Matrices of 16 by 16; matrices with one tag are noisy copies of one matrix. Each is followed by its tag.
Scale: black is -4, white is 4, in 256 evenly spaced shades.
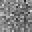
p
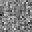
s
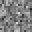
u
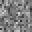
u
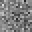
p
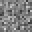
s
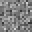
s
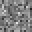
u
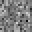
u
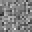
s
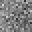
p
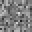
u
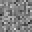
s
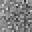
p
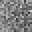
p
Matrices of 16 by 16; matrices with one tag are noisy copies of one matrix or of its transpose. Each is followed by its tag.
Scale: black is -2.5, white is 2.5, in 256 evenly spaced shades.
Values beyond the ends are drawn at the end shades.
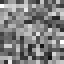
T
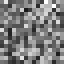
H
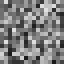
H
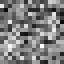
H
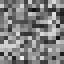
H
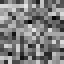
T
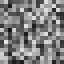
H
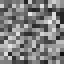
H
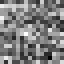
T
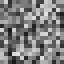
H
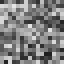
T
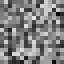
H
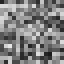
T
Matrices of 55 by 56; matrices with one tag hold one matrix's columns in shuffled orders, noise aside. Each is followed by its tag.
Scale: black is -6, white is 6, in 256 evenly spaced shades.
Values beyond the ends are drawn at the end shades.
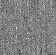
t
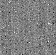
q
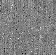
t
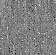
t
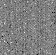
q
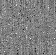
t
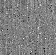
t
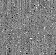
t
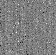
q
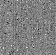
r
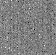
r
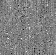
t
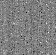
q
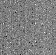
q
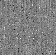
t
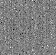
r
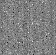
q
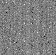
q
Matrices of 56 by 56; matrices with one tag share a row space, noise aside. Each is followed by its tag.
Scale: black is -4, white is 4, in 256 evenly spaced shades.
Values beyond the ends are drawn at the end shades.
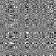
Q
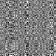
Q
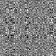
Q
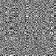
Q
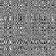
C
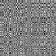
C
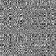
C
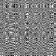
Q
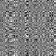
Q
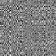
C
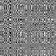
C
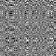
Q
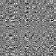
Q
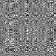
Q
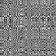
C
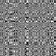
Q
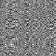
Q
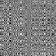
C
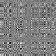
C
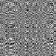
Q
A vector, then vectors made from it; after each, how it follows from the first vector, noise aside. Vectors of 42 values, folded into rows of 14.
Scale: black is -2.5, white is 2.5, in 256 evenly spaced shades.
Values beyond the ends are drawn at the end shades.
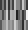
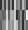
copied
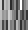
wrapped around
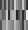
copied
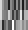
wrapped around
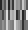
copied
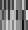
copied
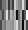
copied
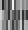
wrapped around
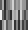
reversed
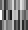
reversed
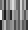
reversed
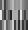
reversed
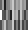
reversed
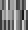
wrapped around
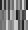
copied
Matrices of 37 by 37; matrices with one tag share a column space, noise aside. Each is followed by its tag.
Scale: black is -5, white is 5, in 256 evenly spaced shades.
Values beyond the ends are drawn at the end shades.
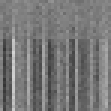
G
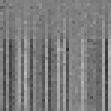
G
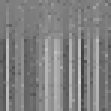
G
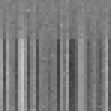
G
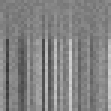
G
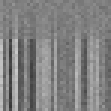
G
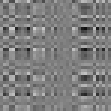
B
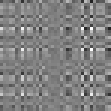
B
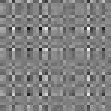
B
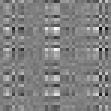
B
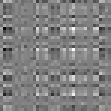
B
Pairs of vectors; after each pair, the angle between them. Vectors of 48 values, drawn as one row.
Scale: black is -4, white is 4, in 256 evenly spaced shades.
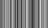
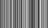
nearly parallel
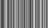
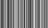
nearly parallel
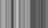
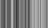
nearly opposite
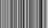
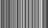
nearly opposite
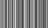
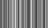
partly aligned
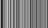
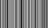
partly opposed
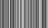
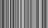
nearly parallel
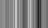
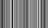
orthogonal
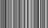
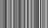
nearly parallel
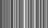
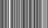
orthogonal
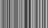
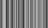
partly opposed
